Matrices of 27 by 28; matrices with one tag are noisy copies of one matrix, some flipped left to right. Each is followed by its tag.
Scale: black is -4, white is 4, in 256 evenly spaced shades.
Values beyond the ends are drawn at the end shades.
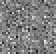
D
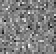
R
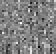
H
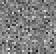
D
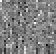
H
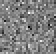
R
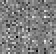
D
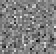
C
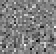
C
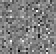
D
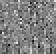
H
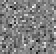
C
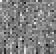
H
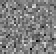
C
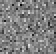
R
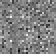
D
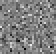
C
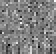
H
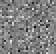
D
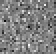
R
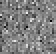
R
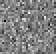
R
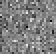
R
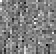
H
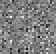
D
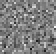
C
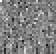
H
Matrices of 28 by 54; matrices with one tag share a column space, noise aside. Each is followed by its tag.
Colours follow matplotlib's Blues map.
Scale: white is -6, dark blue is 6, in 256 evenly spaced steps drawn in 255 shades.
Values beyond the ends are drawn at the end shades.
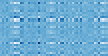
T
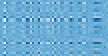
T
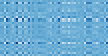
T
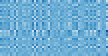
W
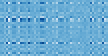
T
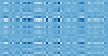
T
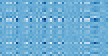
T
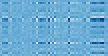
T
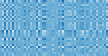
W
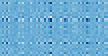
T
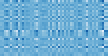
W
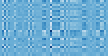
W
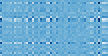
T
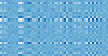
T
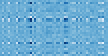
T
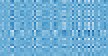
W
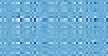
T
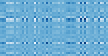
T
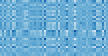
W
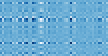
T
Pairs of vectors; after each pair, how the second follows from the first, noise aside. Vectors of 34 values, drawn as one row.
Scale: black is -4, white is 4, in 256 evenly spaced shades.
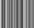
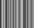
negated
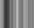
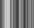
negated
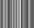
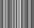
copied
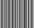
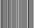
partly zeroed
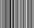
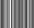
negated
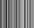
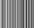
negated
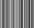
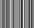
copied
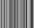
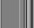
partly zeroed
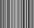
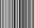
wrapped around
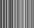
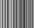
negated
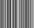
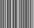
copied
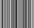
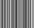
copied
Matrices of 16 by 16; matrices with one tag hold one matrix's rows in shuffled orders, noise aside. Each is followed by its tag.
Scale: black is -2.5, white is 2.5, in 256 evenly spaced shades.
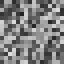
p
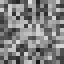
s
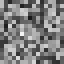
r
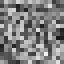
s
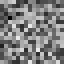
s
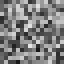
s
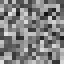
p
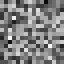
s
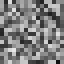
r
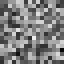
s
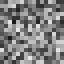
s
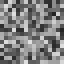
p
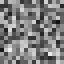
r
